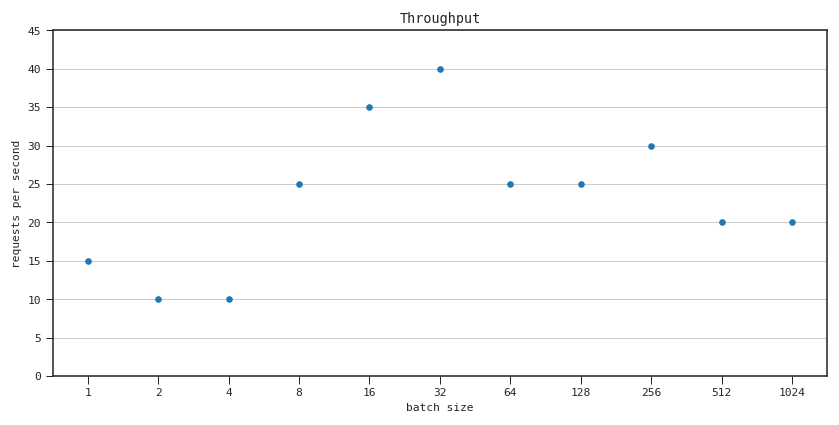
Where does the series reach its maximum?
32
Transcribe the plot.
Title: Throughput
x-axis: batch size, ticks 1 2 4 8 16 32 64 128 256 512 1024
y-axis: requests per second, ticks 0 5 10 15 20 25 30 35 40 45
Values:
15 10 10 25 35 40 25 25 30 20 20
